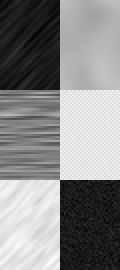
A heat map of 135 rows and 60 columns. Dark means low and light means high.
It is made of 3 by 2 panels. Panel 1,1: very low, slanting up to the right, faint in contrast. Panel 1,2: high, smooth, faint in contrast. Panel 2,1: middling, streaked across. Panel 2,2: very high, checkered, faint in contrast. Panel 3,1: very high, slanting up to the right, faint in contrast. Panel 3,2: very low, fine-grained, faint in contrast.
